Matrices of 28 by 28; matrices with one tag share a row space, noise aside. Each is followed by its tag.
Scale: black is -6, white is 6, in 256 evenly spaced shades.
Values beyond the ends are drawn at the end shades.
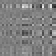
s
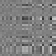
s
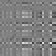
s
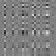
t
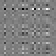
t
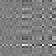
s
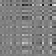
s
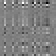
t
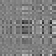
s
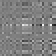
s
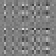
t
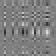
t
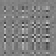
t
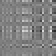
s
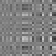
s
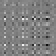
t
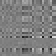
s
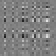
t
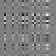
t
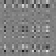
t
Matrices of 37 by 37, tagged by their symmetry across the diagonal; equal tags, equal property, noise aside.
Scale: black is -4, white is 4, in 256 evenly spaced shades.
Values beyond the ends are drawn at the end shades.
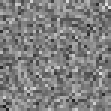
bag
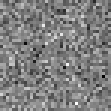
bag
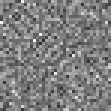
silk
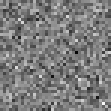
silk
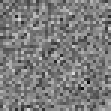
silk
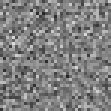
bag
